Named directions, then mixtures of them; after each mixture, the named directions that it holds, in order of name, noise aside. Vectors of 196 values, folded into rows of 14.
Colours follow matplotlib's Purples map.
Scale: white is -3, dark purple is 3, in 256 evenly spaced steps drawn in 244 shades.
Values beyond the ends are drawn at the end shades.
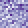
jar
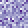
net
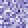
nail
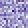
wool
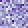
jar, net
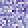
wool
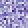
net, wool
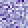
jar, wool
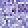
jar, wool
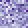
jar, net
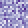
wool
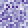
jar, net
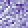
jar, nail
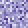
net, wool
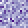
nail, net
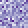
net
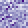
jar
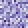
nail, wool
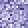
jar, net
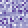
net, wool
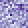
jar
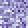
nail, wool
